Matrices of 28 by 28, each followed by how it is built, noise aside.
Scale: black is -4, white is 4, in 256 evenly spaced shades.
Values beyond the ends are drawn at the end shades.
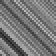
Toeplitz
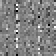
uneven columns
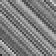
Toeplitz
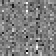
uneven columns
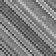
Toeplitz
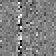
uneven columns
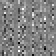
uneven columns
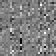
uneven columns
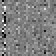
uneven columns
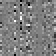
uneven columns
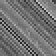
Toeplitz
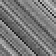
Toeplitz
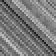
Toeplitz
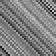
Toeplitz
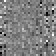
uneven columns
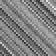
Toeplitz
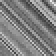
Toeplitz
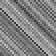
Toeplitz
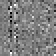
uneven columns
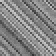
Toeplitz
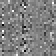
uneven columns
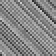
Toeplitz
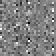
uneven columns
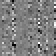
uneven columns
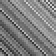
Toeplitz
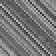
Toeplitz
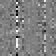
uneven columns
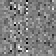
uneven columns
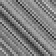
Toeplitz
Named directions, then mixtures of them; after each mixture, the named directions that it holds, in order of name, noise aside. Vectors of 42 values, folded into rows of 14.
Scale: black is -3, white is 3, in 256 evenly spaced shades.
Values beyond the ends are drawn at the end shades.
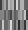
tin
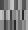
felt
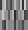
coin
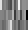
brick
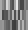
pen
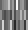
pen, tin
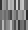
tin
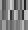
coin, felt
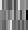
brick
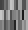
felt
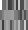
brick, tin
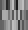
pen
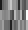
brick, felt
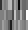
brick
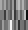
brick, tin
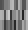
felt
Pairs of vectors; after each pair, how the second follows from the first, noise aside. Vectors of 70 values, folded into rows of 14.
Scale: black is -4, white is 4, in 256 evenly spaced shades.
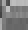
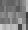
reversed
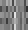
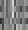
reversed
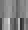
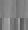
shrunk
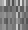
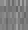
shrunk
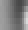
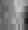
negated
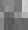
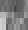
reversed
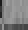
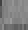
shrunk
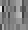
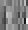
reversed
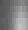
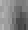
negated
